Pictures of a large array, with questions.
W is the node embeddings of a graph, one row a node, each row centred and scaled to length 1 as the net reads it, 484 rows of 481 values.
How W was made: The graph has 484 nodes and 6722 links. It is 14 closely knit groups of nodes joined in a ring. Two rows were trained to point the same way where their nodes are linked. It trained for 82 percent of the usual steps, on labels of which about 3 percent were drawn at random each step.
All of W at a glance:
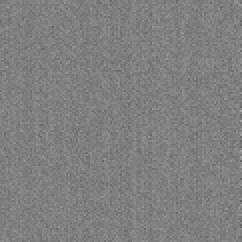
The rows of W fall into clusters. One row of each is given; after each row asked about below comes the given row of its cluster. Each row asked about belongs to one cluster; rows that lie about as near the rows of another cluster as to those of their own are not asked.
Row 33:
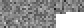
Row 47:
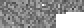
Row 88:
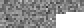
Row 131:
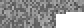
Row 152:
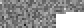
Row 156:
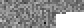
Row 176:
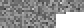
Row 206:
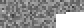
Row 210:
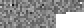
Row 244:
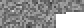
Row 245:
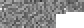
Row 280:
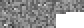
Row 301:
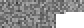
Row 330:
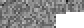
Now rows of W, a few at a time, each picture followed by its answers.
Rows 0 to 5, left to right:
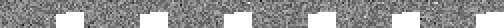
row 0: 47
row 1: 156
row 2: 210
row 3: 301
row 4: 210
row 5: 176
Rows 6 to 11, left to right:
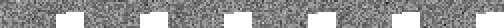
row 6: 47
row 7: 301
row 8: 152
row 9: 33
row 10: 244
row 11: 152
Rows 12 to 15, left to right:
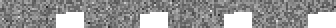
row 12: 88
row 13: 245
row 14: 131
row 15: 210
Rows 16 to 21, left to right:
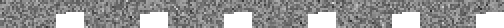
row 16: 206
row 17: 280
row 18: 33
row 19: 210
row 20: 47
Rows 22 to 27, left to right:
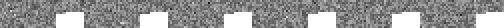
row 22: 280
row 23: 156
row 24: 156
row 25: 131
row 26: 33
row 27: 88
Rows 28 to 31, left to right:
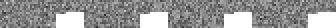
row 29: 301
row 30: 131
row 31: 33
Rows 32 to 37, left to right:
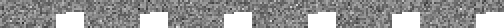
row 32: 244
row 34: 206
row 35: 152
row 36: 131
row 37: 33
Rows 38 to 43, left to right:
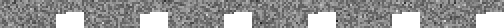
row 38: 47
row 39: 301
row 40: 47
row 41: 131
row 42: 176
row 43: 47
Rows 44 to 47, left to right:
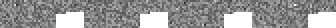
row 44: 210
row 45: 176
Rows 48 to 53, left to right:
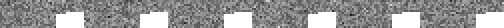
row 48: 330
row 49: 176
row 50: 244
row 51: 47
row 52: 244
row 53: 88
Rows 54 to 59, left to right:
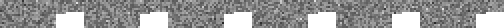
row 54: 88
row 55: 131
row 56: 88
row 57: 244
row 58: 152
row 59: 301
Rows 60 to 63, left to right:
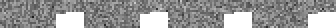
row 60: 280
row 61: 301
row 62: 176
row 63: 245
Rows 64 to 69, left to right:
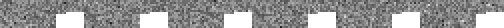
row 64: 47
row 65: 88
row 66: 176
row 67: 88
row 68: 301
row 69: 131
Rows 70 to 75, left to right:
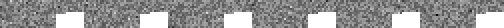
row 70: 88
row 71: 210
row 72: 152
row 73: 47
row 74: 176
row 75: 88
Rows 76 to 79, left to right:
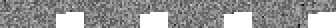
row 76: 33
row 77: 330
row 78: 210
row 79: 280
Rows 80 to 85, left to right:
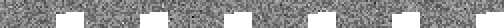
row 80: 245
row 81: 88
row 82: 176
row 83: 206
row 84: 301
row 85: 330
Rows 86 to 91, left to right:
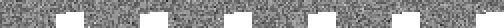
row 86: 330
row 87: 33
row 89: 131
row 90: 206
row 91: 156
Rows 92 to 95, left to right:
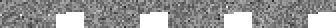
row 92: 244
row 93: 210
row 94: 152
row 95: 47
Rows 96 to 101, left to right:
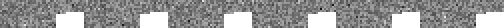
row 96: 152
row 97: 330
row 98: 152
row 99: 301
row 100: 176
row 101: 176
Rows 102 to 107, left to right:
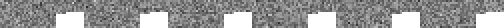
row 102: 156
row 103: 33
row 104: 245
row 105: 330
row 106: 33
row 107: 301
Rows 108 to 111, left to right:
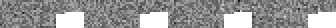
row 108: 301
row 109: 210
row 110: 244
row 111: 330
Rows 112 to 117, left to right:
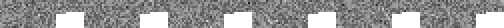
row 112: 245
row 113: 206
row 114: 210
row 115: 47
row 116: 33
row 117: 131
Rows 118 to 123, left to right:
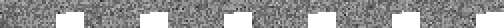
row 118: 152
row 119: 152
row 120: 280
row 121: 152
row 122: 280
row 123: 176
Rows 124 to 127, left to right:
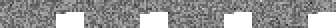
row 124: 280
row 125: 33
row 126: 301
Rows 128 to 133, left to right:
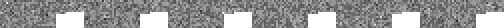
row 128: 301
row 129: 131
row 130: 176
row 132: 152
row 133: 131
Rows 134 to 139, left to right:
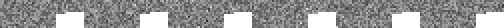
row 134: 88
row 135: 210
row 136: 206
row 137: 152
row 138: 152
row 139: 176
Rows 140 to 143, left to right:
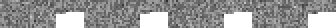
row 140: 33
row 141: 280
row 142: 152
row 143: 280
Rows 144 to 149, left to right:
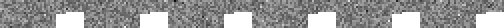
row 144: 245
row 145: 176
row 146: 47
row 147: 47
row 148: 206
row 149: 47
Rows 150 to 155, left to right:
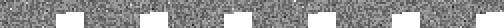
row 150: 280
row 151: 330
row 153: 280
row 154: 206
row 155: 156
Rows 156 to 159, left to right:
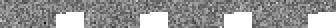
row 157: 245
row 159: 156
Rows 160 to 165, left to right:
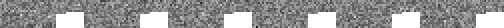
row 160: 244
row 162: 88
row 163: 33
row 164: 206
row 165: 131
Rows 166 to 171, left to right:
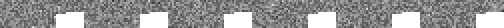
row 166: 156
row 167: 88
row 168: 244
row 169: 47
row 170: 245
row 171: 301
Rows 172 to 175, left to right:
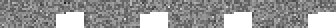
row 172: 176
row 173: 301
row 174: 88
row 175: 245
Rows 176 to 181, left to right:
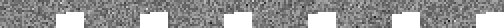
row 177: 156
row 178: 330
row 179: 280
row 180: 47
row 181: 152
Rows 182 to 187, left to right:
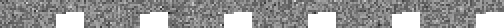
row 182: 131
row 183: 156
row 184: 152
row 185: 280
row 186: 330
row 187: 33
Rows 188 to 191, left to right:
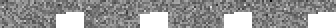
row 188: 47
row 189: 152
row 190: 245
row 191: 176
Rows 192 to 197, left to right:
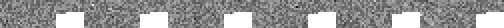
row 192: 280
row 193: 206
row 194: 245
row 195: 47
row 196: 131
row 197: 47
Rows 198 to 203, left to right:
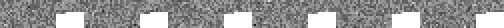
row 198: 280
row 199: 280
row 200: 330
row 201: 33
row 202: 88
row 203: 244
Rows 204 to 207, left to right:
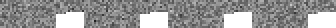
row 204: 206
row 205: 244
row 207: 245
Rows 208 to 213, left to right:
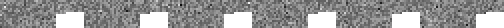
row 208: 152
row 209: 131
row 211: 156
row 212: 206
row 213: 47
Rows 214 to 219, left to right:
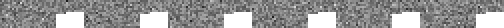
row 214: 176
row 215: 301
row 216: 88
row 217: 206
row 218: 33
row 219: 88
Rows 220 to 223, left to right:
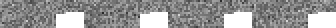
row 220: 245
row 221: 152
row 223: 152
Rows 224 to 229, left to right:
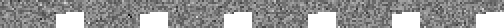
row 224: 176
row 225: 245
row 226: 206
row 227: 245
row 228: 280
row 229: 156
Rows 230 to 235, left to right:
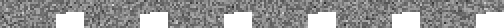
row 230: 301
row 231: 206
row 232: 330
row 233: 210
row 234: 244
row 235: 176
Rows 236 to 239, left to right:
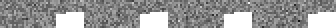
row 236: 131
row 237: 210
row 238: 210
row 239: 245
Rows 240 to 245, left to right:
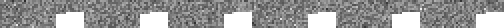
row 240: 330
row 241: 245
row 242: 301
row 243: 152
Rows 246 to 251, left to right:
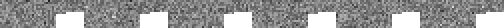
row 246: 156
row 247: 210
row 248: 330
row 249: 176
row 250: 245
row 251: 330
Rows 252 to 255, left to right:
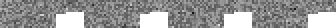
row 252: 245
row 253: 301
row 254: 131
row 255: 206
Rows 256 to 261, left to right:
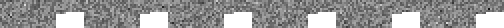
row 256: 280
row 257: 131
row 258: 245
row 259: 210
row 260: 206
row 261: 156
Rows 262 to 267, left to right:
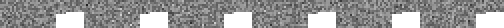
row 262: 206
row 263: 88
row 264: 301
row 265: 301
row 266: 330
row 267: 33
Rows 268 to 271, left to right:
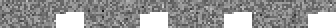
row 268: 301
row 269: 88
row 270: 33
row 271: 301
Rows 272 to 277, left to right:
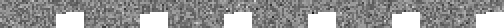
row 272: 156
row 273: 330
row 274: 131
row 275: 131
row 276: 280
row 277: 206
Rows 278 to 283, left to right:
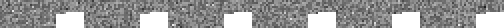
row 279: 301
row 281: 206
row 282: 330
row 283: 330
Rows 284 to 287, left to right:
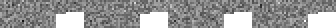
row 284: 210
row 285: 301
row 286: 210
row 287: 206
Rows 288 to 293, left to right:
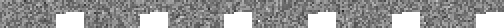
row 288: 245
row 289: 131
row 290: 244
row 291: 280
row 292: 210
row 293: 33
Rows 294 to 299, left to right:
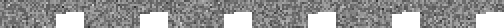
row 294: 131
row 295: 156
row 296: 47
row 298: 330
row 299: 152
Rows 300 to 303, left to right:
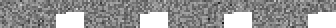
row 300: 47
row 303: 330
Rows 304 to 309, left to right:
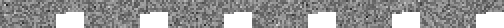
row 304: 301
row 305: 33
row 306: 33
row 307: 152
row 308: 280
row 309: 47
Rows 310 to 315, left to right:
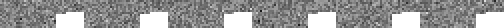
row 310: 210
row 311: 245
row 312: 280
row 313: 280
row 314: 245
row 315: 33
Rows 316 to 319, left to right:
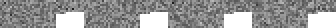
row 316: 301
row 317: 244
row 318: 88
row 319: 33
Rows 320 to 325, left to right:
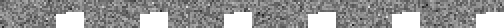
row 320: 47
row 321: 176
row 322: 176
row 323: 244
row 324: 330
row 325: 33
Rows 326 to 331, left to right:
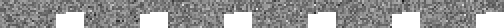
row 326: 88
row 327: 206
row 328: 330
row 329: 33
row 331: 245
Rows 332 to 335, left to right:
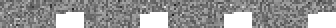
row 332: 280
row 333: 88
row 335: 206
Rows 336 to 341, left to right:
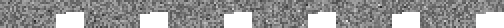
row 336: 206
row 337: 244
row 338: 152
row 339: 280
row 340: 47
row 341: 152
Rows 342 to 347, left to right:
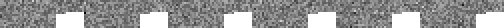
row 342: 88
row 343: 301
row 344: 330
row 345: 206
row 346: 152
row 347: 47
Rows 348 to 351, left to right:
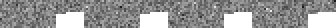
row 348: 210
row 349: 206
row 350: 280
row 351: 280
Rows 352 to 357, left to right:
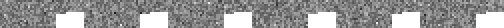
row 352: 301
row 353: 210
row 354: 88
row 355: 152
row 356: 210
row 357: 131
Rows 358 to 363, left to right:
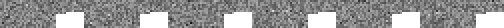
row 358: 244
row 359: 156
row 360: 301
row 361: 244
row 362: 156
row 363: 131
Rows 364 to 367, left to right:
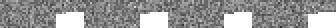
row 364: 33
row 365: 280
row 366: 280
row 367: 244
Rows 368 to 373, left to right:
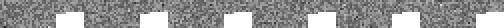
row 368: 152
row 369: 301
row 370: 245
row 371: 244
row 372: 131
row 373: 301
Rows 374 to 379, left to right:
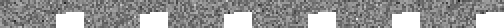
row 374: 47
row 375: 210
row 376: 206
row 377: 301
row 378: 280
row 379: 280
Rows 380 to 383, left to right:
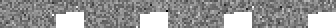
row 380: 156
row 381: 301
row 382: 210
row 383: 330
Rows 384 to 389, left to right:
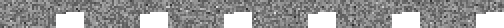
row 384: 156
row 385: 47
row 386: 88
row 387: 301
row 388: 88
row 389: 176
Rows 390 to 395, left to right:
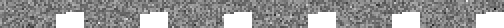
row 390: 244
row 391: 176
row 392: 156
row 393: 88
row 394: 47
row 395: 245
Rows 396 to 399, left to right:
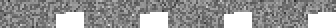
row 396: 301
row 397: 33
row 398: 47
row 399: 280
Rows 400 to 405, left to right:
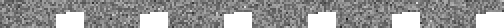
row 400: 330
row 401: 206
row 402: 244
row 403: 156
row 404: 244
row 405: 47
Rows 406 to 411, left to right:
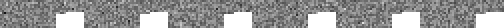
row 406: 301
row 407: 156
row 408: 156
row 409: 245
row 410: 301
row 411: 33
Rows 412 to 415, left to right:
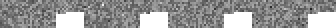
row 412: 152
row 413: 131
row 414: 33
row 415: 88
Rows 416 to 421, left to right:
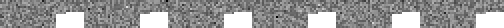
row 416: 206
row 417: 280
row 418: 176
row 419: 176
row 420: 156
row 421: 33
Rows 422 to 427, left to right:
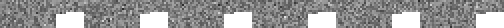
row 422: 131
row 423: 152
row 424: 210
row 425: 280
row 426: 47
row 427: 280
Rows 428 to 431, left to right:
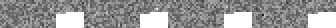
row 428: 152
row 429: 301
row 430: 88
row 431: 33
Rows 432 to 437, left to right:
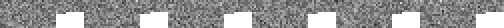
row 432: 156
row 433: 330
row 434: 206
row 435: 33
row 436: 47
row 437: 88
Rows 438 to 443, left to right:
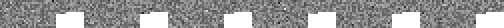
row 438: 301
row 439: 330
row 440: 47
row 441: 176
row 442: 206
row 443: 210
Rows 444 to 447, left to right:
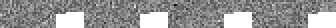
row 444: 210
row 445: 280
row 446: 152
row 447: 301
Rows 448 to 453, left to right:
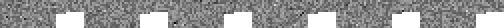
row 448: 330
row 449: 244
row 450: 156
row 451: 210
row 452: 280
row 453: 176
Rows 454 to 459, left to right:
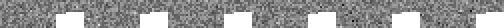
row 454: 244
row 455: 210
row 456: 88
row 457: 206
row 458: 33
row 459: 88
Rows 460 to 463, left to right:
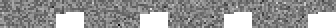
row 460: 33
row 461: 176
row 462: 206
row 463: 206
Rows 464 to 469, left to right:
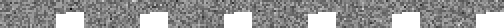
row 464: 33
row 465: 245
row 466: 47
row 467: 176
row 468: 206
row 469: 176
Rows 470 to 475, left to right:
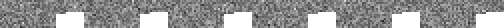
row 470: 301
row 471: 33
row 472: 156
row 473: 206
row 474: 206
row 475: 156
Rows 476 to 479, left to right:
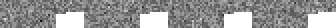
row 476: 210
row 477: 88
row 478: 131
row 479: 176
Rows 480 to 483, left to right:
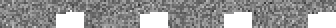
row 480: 156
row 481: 152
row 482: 152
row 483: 206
